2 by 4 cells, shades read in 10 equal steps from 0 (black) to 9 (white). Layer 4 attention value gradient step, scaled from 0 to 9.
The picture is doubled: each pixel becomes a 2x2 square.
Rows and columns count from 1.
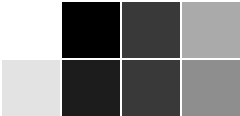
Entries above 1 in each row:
3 3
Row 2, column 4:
5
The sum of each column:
17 1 4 11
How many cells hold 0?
1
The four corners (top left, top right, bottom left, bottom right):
9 6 8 5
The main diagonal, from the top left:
9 1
